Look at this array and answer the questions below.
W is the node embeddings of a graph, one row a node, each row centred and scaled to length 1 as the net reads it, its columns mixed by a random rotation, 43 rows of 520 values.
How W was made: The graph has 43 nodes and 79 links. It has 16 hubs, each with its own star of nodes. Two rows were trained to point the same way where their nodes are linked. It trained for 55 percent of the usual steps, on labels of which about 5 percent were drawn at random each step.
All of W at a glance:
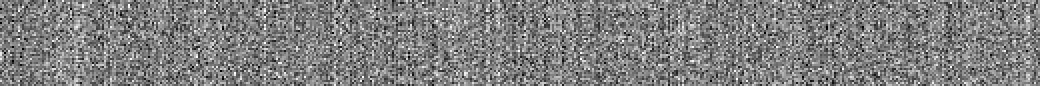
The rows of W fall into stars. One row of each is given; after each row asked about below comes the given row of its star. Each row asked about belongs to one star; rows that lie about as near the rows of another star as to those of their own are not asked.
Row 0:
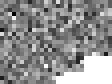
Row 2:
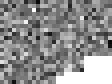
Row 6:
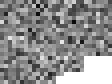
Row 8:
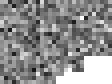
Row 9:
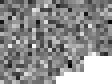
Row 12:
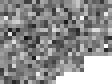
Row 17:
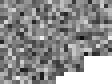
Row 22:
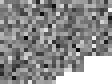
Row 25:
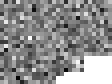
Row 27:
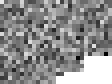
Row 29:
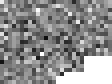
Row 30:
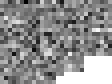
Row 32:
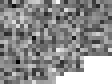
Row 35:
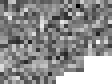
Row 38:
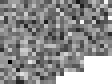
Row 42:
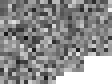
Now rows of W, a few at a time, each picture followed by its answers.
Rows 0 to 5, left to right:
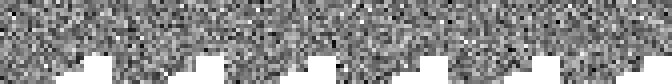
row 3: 2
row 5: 8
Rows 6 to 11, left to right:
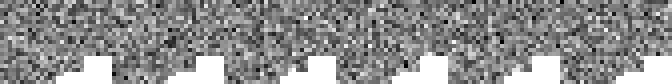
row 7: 22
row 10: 35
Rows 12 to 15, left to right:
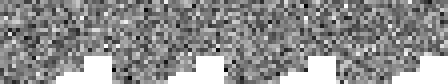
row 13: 25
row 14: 38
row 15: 42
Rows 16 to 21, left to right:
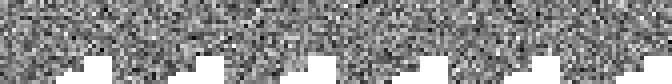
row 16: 8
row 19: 27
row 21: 17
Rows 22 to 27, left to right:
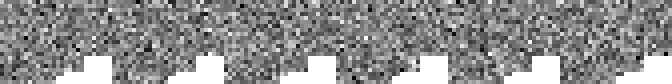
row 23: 30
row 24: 38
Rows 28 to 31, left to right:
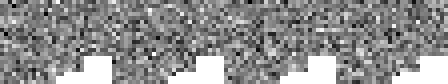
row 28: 32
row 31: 35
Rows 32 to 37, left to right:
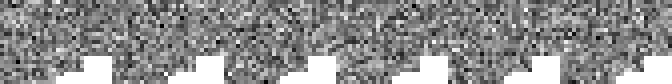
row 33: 22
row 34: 12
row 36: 0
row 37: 0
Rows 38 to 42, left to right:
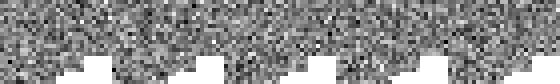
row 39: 6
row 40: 27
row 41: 17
